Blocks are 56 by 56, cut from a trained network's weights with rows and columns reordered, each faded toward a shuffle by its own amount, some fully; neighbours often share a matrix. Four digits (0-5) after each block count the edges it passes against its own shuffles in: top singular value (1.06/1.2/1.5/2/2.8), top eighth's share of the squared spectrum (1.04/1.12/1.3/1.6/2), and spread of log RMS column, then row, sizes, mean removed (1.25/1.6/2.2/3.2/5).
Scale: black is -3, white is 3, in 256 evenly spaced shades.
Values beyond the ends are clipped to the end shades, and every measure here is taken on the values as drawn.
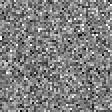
0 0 0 0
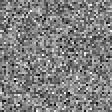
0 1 0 0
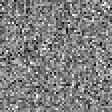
0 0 0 0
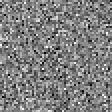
0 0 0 0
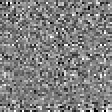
3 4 1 3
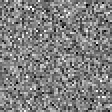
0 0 0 0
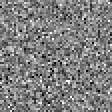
1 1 0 0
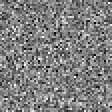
0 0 0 0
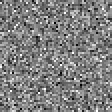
0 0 0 0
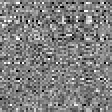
4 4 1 3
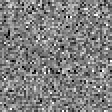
2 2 0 1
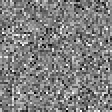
2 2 0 1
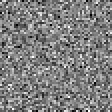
3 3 0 2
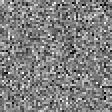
2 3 1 1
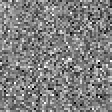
2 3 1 1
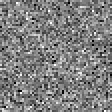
0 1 0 0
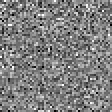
2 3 1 2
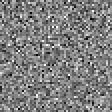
1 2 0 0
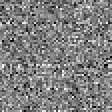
3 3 0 2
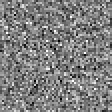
1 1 0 0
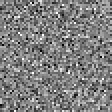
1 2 0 1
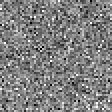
1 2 0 0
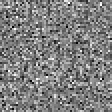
1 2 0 0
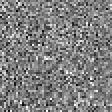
3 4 2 2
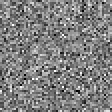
3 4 1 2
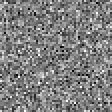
1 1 0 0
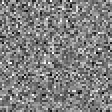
2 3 0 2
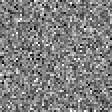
0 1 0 0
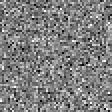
0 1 0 0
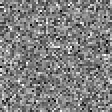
1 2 1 0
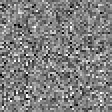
3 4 2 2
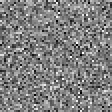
1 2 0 0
